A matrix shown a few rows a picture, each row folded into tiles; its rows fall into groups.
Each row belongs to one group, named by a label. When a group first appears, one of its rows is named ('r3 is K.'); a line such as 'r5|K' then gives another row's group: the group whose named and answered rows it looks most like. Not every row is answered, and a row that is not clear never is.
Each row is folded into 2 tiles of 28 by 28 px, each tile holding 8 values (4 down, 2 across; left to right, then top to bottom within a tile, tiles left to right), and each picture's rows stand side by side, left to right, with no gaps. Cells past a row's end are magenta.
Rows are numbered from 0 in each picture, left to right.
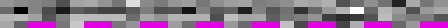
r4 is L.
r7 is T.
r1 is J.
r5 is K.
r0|L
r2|J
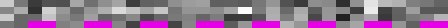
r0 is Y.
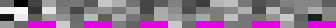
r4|Y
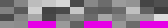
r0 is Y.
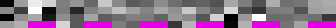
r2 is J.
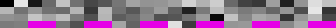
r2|K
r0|T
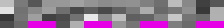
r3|Y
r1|J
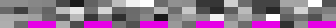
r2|K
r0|L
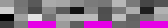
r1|L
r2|Y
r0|J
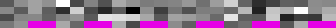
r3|L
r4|Y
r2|L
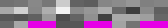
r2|L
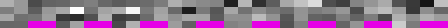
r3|L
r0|Y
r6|T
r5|K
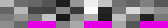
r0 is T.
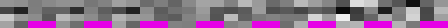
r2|L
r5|J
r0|L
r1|L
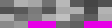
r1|Y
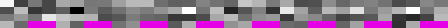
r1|L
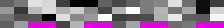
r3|Y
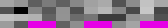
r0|L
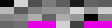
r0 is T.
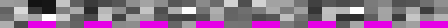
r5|Y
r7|J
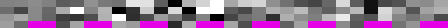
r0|L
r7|T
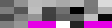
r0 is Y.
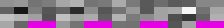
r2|Y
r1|L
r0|L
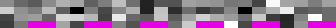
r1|L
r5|J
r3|J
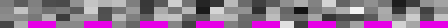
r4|Y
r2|Y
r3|Y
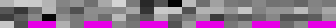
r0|K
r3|T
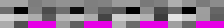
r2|L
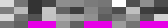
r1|L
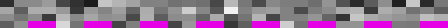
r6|J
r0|T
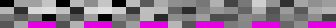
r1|T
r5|T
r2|T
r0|T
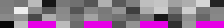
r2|T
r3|K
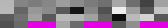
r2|J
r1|L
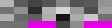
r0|Y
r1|J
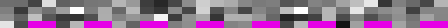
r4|L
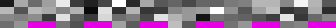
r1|Y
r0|T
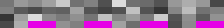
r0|J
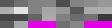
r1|T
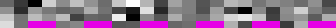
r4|L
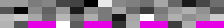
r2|J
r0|L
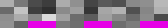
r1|Y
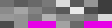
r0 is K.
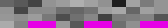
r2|T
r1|K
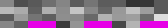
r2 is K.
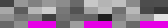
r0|T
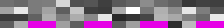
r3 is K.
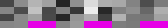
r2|Y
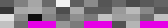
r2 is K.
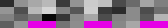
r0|T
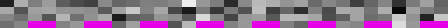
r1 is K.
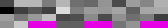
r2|T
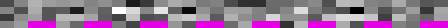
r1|L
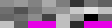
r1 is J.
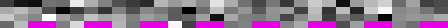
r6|T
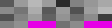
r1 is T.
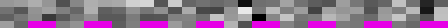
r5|Y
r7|Y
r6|Y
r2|K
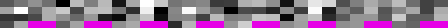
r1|T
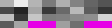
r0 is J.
